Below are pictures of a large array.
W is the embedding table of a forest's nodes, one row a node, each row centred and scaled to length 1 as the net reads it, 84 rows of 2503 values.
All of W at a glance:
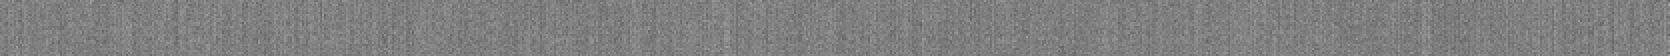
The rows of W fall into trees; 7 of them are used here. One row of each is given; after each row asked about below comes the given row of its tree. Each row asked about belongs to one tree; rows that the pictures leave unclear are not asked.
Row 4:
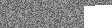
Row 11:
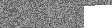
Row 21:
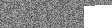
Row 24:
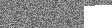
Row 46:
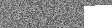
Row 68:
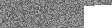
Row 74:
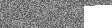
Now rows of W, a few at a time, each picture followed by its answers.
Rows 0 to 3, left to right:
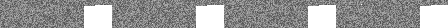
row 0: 46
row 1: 4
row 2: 46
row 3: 46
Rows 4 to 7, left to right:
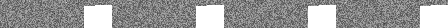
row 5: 68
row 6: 11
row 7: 11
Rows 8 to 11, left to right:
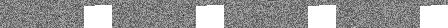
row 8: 68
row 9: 68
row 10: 46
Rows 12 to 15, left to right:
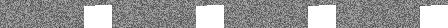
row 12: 4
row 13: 24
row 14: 21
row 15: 21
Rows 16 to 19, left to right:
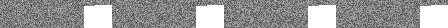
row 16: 11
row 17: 46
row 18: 24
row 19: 46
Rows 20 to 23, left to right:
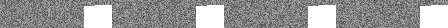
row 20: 11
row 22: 68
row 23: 21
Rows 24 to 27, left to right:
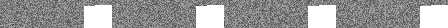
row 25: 21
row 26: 4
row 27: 11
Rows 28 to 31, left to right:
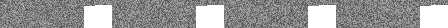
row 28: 21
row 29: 4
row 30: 46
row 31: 74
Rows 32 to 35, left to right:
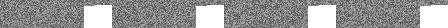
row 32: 74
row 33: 68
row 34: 24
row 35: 24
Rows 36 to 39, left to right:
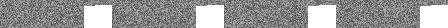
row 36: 4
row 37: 24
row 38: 24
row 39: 11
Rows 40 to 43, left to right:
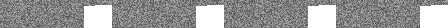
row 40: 21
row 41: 4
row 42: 68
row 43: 4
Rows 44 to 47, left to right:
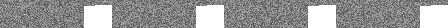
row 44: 21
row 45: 24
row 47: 74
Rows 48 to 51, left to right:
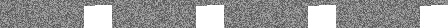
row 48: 74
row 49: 46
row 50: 74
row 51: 21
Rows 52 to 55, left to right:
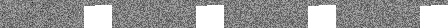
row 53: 4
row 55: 4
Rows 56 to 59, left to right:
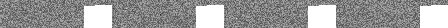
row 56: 68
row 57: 24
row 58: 24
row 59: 74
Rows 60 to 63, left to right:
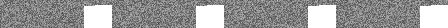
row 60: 24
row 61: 24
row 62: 46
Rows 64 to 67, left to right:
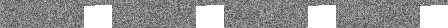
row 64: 11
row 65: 46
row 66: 74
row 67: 46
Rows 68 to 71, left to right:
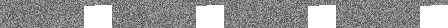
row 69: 74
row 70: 4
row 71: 24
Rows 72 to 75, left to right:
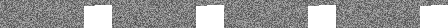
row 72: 11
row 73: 21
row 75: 24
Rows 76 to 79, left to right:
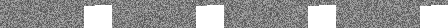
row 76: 68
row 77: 46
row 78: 4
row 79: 4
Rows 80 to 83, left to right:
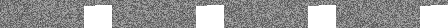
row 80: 74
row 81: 24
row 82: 74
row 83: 68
